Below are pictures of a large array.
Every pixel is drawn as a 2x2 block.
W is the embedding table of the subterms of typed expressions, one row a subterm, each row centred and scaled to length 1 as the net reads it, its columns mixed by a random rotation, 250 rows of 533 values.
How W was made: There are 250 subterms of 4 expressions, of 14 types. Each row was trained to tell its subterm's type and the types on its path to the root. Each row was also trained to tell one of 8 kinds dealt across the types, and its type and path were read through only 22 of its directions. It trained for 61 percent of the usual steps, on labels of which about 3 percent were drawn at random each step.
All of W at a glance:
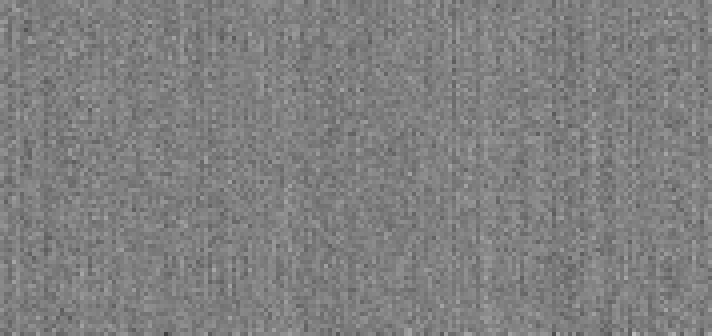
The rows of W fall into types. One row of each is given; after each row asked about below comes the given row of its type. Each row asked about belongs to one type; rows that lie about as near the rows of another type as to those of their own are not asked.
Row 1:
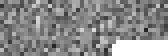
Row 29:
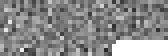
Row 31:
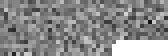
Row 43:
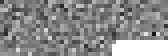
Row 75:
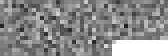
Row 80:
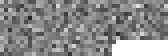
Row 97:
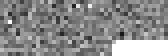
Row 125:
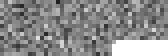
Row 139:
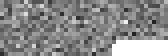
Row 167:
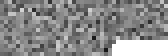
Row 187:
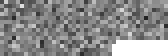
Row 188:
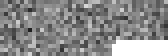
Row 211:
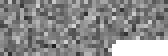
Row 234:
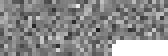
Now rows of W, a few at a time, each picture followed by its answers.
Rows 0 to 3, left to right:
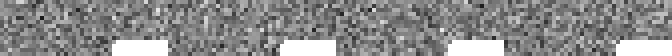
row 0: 75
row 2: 188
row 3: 43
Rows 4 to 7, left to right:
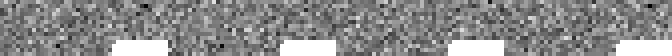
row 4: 75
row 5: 1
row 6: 29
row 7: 75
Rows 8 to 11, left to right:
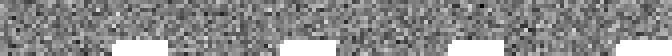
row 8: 125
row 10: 139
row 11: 188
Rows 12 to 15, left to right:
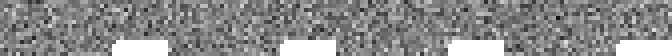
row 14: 31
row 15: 80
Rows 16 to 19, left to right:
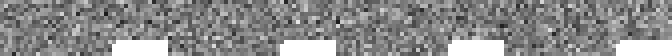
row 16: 1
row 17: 125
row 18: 1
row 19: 43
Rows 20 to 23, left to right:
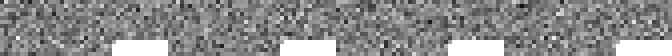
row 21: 43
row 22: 167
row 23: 125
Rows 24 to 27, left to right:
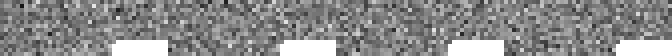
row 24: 234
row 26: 211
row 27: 211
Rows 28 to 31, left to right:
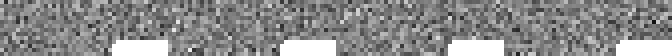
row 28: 234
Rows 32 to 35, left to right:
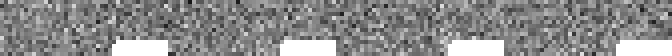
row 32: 1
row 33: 80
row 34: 188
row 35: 1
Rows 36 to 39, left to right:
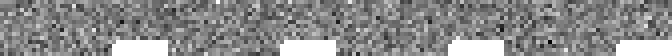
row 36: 1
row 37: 97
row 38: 1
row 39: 43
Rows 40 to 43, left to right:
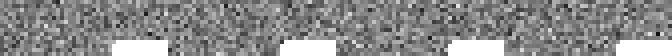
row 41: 139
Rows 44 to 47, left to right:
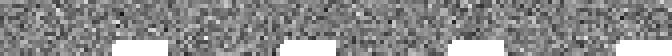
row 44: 1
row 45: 139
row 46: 139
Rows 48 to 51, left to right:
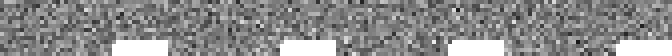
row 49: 31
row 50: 211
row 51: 97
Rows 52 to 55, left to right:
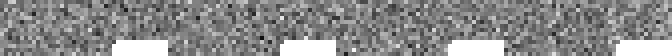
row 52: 139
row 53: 43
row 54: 211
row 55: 125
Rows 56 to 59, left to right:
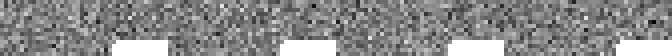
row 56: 29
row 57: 125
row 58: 234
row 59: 31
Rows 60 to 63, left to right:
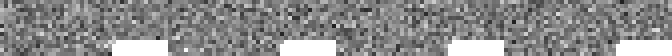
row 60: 29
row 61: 43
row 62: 188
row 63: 187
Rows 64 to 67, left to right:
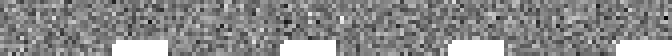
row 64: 31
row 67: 1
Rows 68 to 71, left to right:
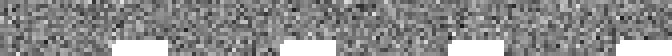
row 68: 188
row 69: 125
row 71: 187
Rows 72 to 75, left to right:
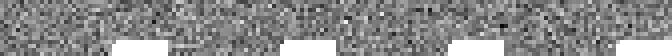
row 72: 125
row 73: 139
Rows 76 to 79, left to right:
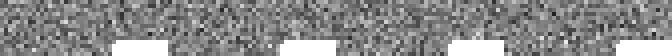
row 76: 139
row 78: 125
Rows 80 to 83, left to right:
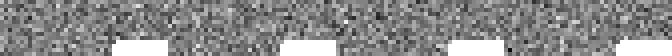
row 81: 1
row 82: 75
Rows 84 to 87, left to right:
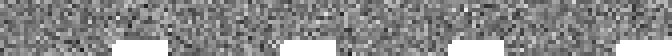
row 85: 75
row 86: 188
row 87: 75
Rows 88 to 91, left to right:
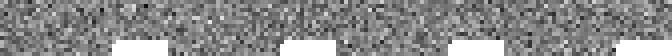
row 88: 187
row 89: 75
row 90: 211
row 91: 31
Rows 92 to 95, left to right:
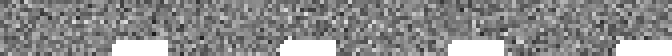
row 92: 139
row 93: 43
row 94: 188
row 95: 125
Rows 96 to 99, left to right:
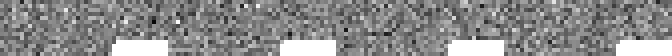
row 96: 139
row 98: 80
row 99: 97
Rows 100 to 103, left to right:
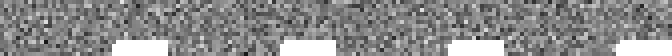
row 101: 97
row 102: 80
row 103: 234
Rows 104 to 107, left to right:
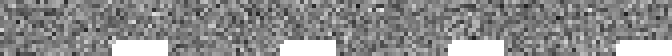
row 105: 80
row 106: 234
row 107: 80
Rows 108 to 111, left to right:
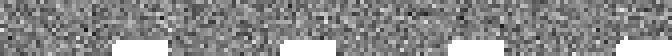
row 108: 187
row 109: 167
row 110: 80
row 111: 43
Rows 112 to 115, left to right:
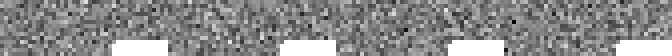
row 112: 167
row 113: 75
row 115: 31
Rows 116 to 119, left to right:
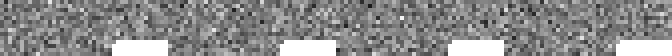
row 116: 97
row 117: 43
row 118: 187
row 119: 187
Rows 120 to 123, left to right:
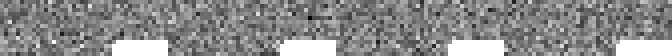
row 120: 97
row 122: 187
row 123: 188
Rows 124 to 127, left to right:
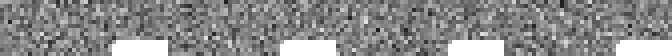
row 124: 167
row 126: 75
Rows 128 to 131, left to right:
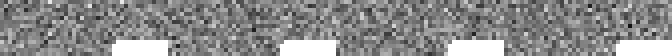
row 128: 97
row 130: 139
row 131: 80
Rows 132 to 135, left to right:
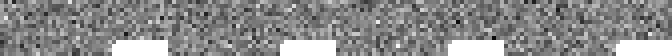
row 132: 211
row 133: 187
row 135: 234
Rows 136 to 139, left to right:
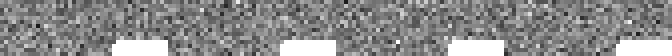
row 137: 211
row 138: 188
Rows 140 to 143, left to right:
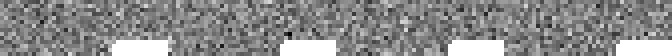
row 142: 29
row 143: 1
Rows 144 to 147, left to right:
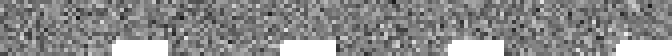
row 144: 80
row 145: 187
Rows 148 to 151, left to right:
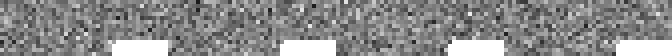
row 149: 187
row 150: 211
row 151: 29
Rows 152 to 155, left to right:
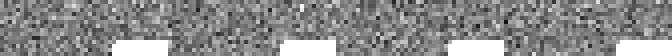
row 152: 43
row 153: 187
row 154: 167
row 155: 43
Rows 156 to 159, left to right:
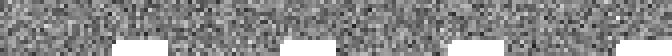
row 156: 139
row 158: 188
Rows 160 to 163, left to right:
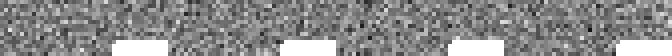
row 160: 139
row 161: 80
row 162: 187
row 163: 187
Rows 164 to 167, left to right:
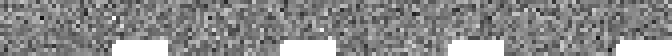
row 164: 75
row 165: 75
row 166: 234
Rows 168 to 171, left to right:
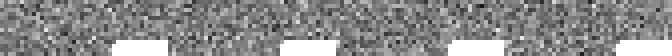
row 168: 75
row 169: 125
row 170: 139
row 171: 97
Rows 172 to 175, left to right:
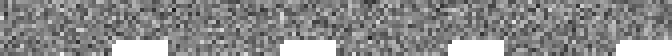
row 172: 43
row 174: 187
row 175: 75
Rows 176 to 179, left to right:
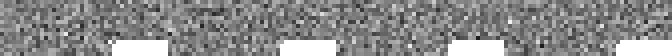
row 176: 29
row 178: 80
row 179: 1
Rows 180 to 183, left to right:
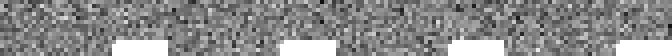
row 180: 187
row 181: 234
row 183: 80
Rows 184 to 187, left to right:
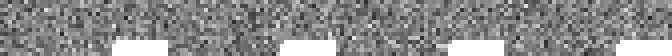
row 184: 188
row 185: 75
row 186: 187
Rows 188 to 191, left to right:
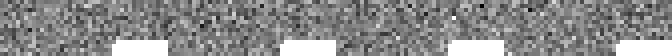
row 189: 31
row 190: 80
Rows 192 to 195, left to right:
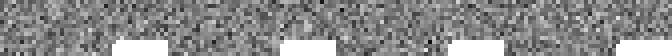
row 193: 188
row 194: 234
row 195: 211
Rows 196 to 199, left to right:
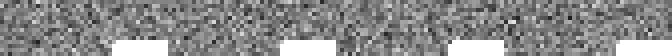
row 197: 188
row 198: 43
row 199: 1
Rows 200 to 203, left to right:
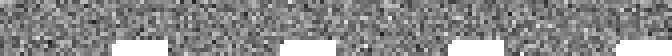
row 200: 167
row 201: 211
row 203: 188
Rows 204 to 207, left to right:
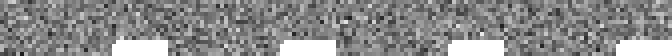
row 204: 1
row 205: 211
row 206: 1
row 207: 167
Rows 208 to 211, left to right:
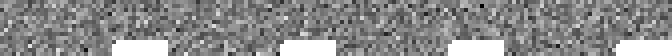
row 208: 125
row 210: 80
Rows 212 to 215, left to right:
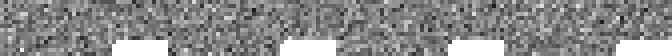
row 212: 29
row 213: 75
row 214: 97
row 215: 43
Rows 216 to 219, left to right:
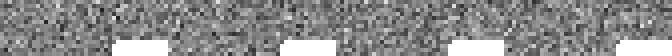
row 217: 97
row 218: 97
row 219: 125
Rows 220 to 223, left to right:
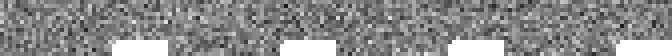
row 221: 29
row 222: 43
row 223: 125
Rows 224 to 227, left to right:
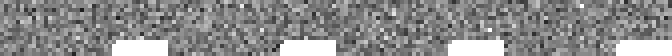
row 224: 1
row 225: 1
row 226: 75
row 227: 234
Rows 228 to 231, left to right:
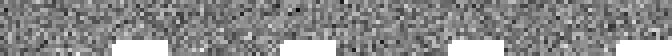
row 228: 234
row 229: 80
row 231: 187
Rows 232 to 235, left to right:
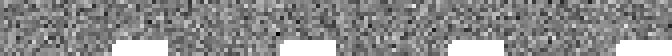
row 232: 1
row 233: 234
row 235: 234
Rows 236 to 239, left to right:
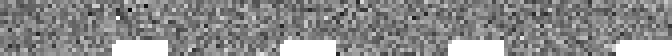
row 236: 80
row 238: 97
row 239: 80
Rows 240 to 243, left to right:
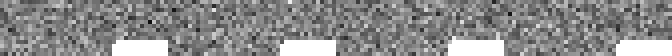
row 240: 31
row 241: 211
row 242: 187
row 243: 188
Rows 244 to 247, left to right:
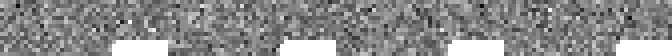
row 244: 125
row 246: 188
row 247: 80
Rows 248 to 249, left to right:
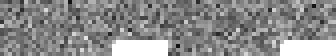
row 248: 234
